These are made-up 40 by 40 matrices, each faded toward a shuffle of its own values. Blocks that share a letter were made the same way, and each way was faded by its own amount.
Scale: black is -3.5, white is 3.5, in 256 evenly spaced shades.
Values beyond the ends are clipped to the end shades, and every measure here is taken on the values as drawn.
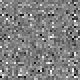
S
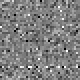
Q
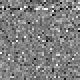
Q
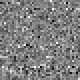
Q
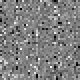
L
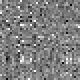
S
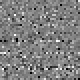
Q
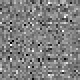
S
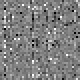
L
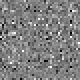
S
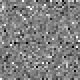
Q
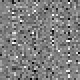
L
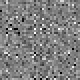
S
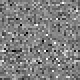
Q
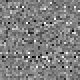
Q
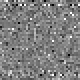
Q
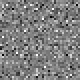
S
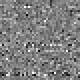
Q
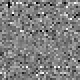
Q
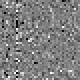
L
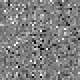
L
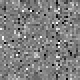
L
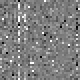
L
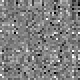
S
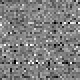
Q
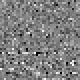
Q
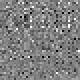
S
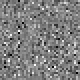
L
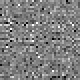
S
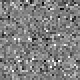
Q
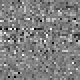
Q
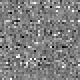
Q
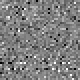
Q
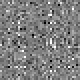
S
